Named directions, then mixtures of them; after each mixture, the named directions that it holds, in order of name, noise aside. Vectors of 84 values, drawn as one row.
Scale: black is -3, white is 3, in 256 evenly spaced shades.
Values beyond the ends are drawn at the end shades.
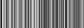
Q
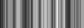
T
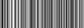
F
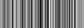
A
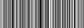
A, F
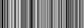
F, T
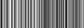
F, Q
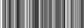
Q, T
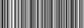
F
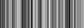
A, T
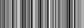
A, T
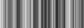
T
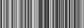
A, Q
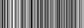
A, F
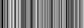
F, T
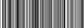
Q, T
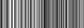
F, Q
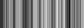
T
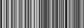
Q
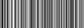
F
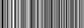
F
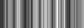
T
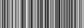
A, F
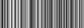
F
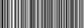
F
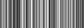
A, F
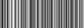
F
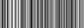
A, F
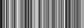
Q, T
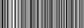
F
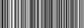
F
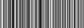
A, F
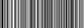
F
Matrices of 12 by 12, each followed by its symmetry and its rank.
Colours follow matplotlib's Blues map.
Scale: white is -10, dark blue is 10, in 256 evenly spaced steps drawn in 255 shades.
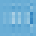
neither, rank one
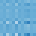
neither, rank one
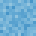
symmetric, full rank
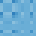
symmetric, rank one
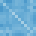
symmetric, full rank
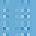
neither, rank one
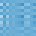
neither, rank one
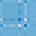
symmetric, rank one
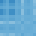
symmetric, rank one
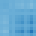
symmetric, rank one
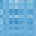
neither, rank one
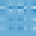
neither, rank one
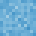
symmetric, full rank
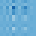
neither, rank one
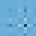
symmetric, rank one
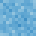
symmetric, full rank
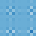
symmetric, rank one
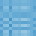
neither, rank one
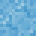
symmetric, full rank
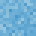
symmetric, full rank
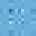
symmetric, rank one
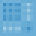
symmetric, rank one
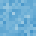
symmetric, full rank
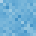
symmetric, full rank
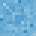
symmetric, full rank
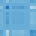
symmetric, rank one
